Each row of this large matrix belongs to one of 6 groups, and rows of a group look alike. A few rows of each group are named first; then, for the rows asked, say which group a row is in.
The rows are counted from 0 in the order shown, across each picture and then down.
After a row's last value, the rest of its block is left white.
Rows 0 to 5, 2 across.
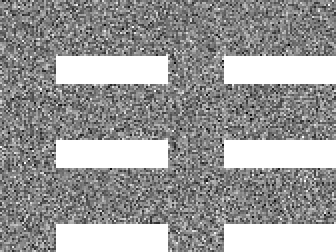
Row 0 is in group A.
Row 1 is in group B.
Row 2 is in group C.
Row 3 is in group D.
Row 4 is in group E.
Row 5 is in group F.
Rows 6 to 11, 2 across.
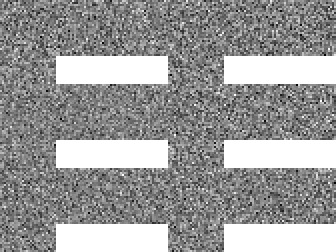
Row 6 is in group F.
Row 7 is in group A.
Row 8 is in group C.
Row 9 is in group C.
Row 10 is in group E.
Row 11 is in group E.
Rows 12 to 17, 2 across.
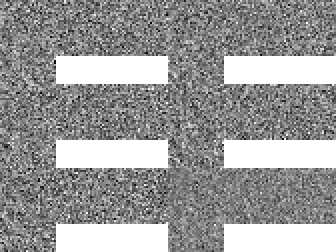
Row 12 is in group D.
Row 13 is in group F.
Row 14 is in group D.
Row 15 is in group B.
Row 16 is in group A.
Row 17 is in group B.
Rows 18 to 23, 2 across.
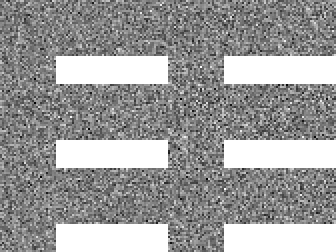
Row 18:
B
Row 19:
C
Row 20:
C
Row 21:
D
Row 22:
D
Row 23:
A
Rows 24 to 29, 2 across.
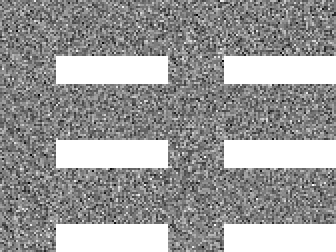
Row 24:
E
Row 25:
B
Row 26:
A
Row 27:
F
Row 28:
B
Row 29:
B
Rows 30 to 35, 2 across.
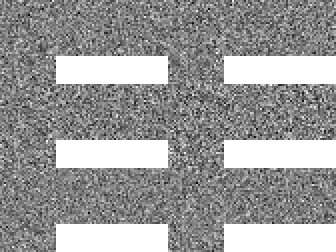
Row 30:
B
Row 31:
D
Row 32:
B
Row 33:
C
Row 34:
E
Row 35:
B
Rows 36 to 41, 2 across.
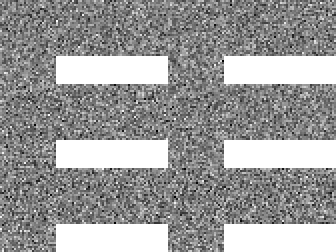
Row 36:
F
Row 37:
D
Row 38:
C
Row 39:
F
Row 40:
F
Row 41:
F
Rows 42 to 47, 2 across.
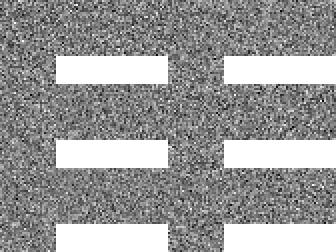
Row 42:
A
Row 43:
C
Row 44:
E
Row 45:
C
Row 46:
E
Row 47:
A
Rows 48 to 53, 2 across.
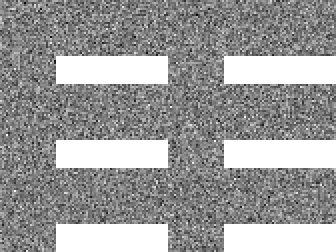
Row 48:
D
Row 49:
F
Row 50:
C
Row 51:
B
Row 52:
A
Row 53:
C
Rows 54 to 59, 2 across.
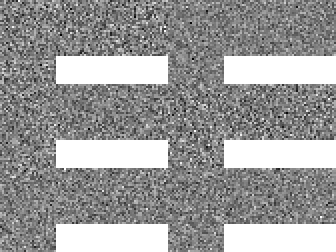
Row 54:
C
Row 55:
A
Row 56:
E
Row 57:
E
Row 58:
D
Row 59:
F
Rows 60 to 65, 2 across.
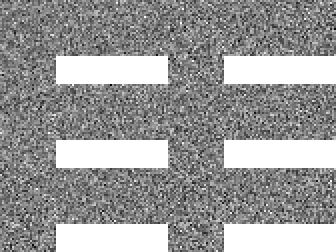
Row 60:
A
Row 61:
E
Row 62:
F
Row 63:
A
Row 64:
E
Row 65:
E
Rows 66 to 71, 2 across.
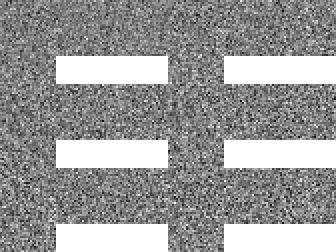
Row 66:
F
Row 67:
F
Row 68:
A
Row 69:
D
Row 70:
E
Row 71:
F
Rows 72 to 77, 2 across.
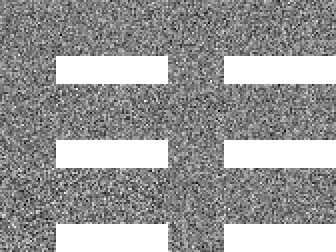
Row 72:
C
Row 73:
F
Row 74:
A
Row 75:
F
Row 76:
A
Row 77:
B
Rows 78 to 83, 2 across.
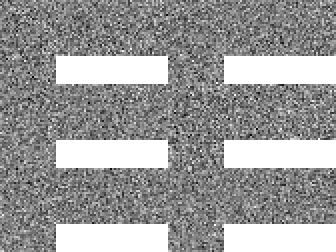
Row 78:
E
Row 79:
E
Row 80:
F
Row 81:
C
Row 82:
F
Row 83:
B
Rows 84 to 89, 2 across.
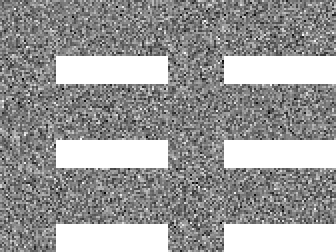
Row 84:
E
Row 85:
D
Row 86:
D
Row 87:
F
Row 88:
C
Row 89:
E
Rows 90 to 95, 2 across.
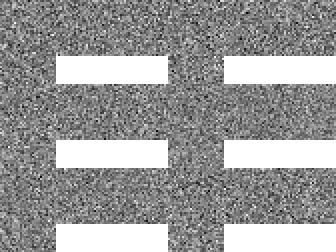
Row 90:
A
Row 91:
B
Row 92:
F
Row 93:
F
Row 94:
D
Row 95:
F
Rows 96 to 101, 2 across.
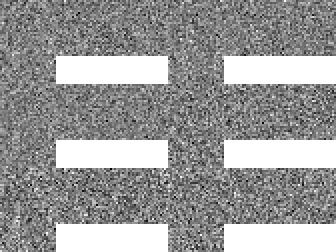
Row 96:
D
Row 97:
B
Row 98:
D
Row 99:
A
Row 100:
D
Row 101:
C
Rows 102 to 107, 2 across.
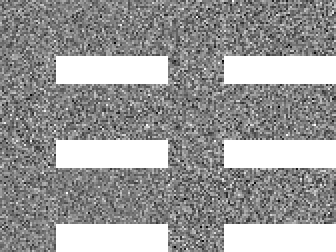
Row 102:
E
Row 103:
D
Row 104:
E
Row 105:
B
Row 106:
E
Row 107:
C
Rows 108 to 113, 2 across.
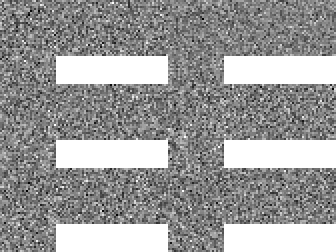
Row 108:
E
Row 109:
C
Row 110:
F
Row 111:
D
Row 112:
F
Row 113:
A
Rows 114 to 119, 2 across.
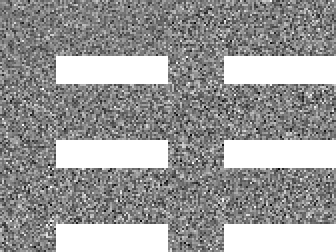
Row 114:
A
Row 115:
F
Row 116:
E
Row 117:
C
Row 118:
B
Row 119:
F
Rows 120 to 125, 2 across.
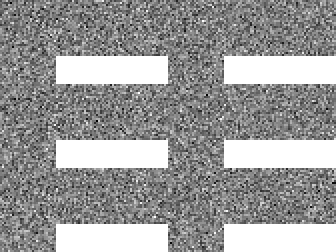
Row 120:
F
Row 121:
E
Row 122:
F
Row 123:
A
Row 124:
F
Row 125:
D
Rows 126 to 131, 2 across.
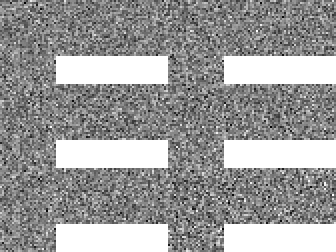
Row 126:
D
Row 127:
B
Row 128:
D
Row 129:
F
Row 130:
D
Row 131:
C
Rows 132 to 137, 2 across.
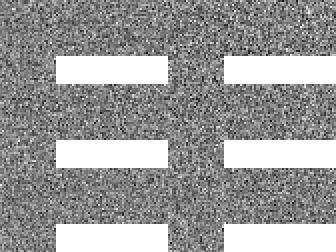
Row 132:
D
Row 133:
C
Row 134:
F
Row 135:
F
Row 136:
C
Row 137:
D
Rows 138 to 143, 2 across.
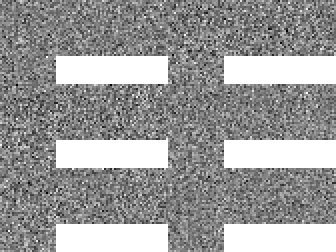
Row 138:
B
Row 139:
F
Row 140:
F
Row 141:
F
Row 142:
F
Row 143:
D
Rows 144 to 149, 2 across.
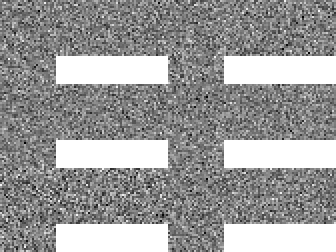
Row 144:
A
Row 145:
B
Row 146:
A
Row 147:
F
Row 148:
C
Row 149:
A
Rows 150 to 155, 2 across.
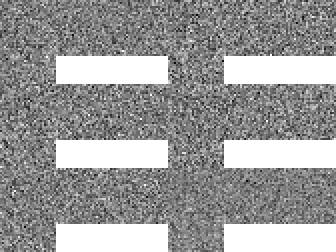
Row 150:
E
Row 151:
B
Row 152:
B
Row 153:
C
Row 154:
A
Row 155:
B
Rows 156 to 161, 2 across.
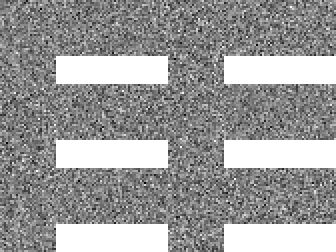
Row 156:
D
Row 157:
E
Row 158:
E
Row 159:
E
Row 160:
B
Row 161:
C
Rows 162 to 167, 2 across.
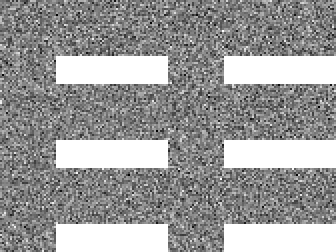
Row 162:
D
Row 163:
F
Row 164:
C
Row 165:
D
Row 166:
A
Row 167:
A
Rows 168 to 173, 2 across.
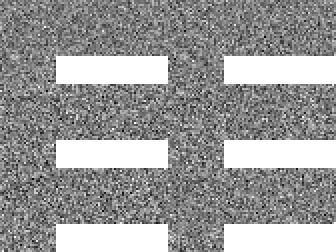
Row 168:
E
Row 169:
E
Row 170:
C
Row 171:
F
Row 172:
F
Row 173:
C
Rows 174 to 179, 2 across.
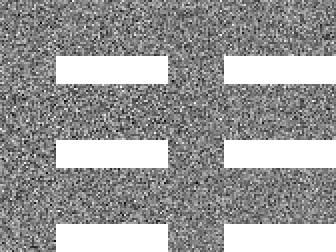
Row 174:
F
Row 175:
A
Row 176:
A
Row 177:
A
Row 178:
D
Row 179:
F
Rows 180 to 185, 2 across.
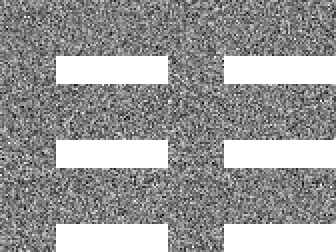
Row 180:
C
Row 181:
B
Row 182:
A
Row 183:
C
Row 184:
C
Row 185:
C
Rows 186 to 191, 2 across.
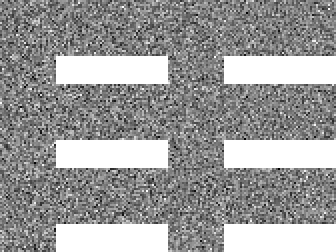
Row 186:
E
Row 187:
B
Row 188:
D
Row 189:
B
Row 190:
C
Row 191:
F
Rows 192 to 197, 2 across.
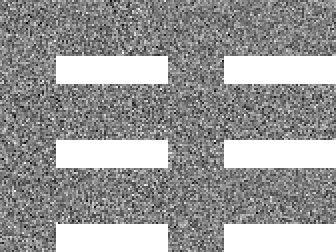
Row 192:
F
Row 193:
C
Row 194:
A
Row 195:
C
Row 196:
A
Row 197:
E
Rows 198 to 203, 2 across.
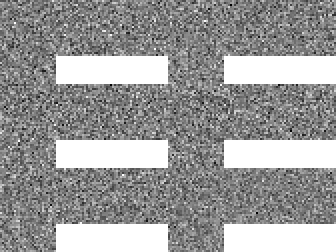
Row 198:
A
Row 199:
D
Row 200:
F
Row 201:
C
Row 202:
D
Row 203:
E
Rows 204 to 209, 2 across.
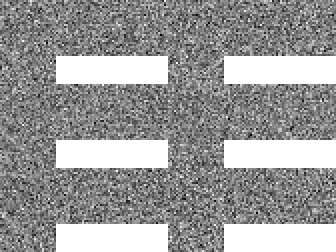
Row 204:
D
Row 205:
F
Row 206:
A
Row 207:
C
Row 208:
A
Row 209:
E
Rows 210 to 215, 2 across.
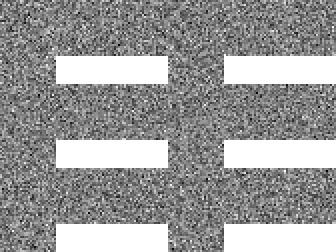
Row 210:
B
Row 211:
A
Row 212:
A
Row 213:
D
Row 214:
E
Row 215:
A
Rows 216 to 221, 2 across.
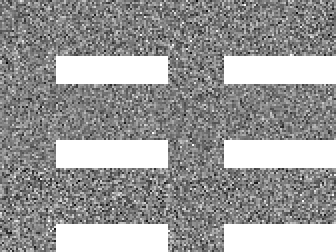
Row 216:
B
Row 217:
A
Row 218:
F
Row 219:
E
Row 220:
D
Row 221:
C
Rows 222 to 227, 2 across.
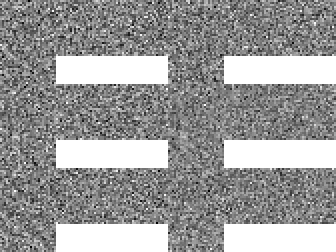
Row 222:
A
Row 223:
C
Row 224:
D
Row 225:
D
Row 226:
A
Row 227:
F
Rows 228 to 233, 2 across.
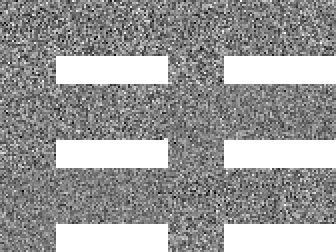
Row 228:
F
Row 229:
F
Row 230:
C
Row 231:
E
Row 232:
A
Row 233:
F
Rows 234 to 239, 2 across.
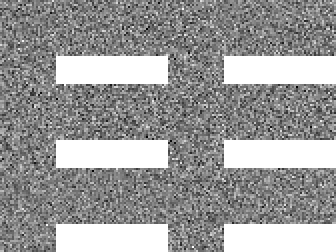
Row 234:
A
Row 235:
E
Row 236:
D
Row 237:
E
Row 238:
B
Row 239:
C
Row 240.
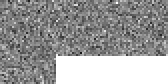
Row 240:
A
